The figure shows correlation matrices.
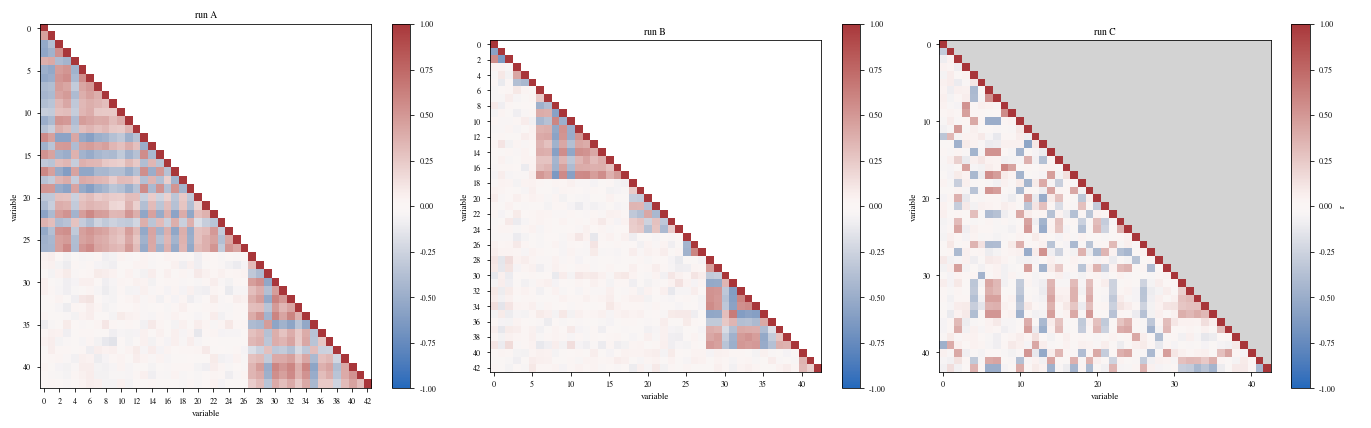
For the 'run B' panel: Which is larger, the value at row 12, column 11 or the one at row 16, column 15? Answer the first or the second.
the first
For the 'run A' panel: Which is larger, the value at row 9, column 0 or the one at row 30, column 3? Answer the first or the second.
the second
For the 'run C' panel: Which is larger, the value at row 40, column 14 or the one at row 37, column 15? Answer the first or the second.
the second
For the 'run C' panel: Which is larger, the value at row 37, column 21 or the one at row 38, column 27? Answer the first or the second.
the second
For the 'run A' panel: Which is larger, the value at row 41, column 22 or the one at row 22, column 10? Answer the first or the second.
the second
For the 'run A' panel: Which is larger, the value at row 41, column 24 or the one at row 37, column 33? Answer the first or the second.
the second
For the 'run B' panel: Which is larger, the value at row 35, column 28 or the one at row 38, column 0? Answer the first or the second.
the second
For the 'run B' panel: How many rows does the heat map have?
43
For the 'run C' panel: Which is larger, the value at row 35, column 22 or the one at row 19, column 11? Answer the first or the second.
the second
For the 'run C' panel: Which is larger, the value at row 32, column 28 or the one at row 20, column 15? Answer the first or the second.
the second
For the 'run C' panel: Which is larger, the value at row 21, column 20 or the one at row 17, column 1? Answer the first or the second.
the second
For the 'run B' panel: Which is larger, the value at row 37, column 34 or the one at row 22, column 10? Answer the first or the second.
the first
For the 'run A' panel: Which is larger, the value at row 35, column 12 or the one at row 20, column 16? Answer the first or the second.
the second
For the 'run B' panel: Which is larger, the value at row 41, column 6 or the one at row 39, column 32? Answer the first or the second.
the second
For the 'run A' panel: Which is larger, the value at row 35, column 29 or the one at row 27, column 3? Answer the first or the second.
the first
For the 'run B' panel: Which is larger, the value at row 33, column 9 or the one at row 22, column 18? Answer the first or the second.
the first
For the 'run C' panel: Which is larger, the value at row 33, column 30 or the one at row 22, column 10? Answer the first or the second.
the second
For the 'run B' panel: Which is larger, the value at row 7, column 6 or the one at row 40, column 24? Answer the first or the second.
the first
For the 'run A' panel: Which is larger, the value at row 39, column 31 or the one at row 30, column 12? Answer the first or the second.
the first
